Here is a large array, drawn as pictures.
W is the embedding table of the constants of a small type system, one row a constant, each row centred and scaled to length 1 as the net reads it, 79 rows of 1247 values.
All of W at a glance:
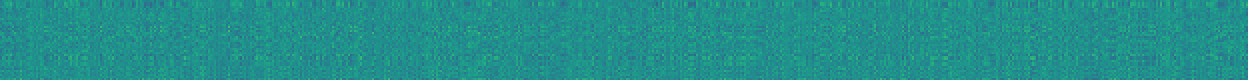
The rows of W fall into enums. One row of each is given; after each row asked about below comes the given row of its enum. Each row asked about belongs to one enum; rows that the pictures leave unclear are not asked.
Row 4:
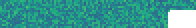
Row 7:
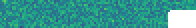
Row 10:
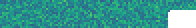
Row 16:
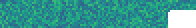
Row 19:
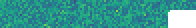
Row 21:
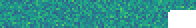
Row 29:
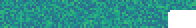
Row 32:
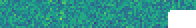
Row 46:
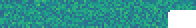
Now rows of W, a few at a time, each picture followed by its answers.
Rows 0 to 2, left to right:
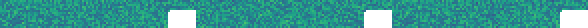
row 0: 4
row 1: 29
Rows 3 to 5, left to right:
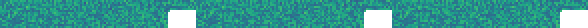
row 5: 4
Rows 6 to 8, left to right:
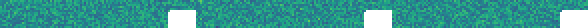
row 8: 29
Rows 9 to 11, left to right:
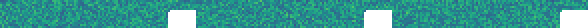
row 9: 16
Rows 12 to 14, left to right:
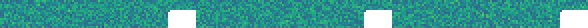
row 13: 29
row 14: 10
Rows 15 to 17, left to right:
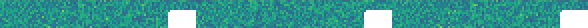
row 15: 19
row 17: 19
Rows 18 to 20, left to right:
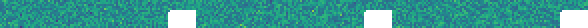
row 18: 7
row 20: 29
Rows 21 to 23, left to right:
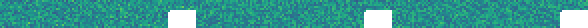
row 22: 4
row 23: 29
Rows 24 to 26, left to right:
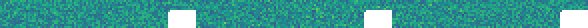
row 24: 4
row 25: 21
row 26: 46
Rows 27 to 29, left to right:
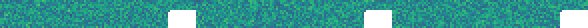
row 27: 46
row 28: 16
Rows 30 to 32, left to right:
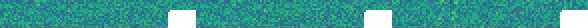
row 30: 46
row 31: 46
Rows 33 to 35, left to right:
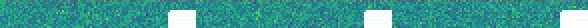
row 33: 19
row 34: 32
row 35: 21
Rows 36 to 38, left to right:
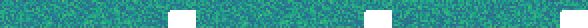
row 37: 29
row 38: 4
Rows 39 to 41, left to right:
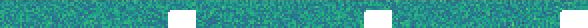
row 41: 7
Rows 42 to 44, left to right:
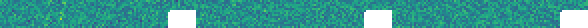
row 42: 32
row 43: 46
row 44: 29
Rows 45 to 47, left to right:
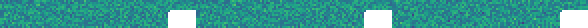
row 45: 46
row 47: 7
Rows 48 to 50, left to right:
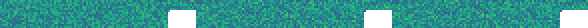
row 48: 4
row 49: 10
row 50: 10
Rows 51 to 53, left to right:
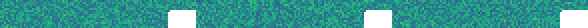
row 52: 16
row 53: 7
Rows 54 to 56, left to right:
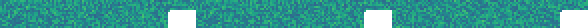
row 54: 4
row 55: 4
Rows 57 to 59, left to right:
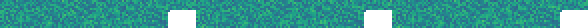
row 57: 29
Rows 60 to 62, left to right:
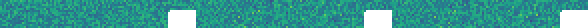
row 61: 19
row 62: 19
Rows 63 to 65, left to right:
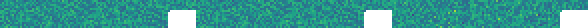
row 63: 29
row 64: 29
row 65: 19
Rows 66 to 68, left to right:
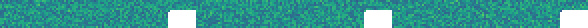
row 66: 46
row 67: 4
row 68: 10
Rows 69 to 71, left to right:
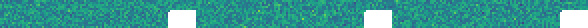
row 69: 46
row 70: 19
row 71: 7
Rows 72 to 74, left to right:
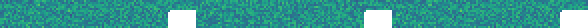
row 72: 46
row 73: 4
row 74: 46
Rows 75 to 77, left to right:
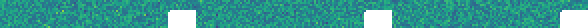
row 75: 19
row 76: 7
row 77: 16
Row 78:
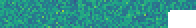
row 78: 19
